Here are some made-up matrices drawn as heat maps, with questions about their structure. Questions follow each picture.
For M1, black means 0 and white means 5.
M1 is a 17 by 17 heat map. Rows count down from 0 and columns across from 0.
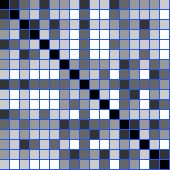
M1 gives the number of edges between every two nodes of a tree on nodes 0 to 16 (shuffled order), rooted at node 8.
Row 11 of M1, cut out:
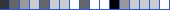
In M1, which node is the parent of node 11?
0
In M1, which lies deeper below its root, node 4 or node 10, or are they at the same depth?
node 10
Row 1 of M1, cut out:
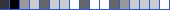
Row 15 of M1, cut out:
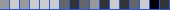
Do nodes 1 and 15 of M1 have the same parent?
no
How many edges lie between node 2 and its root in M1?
1
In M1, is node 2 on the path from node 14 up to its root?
yes
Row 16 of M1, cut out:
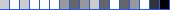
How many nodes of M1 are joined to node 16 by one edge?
1
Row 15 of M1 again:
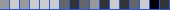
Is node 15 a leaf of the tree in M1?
no
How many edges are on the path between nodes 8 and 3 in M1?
2
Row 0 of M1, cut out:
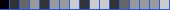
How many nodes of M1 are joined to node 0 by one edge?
4
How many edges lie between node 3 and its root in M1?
2
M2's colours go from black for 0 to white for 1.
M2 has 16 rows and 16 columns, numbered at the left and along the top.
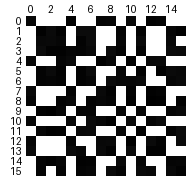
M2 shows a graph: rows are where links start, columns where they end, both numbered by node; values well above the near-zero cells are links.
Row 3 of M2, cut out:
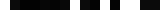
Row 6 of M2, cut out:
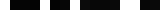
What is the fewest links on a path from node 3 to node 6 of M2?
2
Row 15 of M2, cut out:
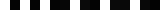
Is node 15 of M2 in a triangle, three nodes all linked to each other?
yes
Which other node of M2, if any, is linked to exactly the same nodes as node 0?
node 7
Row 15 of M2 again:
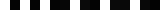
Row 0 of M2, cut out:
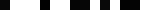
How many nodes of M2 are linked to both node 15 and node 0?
1
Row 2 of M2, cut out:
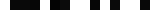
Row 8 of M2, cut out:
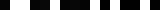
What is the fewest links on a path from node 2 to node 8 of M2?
1
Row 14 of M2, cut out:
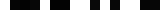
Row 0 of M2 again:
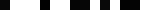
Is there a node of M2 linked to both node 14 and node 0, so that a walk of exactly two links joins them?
no
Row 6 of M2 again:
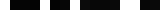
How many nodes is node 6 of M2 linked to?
5
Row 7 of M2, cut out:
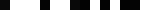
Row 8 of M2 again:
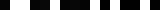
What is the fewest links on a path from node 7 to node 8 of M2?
2
